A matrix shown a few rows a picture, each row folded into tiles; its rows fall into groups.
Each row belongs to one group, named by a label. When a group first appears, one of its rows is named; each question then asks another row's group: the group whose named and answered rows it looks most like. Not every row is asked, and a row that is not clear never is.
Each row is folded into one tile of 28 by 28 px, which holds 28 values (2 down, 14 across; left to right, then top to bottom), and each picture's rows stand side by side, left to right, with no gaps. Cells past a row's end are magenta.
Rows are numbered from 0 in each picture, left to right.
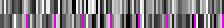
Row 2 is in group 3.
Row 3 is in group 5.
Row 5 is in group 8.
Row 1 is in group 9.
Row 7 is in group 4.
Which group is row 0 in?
5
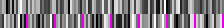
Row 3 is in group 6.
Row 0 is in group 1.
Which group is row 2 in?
9
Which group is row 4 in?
6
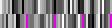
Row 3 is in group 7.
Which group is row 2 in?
9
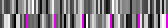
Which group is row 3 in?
9
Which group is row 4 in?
8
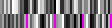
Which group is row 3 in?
7
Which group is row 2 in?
8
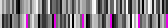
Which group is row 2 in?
6
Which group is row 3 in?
4
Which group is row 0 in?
5
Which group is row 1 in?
8
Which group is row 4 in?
3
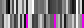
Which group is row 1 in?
7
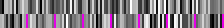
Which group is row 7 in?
8
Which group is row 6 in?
4
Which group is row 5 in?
1
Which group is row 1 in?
9
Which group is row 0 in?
5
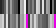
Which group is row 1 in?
9
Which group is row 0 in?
3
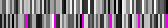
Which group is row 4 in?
7
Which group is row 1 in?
5
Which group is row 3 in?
7
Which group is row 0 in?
6
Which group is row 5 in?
1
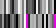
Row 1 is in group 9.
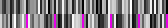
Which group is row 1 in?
4
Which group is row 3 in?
4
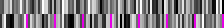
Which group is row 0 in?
5
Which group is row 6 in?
1
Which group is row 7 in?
3
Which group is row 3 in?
5
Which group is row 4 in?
6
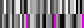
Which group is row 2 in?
7
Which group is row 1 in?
8
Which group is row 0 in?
7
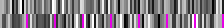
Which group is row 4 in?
1
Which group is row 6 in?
7
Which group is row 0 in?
4
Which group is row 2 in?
6
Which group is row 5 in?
4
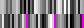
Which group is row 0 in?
7
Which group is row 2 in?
8
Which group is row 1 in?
6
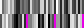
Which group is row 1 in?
1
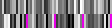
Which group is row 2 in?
6
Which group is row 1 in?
5
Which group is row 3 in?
7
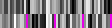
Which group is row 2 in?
3
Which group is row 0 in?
3
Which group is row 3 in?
7
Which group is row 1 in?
6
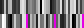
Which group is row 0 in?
5
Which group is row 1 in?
9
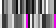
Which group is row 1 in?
9
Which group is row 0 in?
4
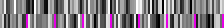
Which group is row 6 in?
4
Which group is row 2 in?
9
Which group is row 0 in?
7
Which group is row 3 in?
5
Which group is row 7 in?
6
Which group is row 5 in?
4
